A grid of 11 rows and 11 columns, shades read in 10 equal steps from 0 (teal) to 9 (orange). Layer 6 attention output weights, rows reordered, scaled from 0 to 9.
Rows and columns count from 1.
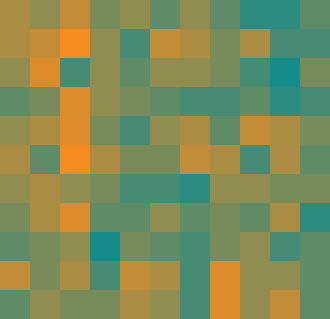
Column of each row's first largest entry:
3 3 2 3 3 3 2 3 3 8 8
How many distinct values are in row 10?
7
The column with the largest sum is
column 3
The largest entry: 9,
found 2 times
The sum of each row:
43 56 43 37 56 56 43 46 35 55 52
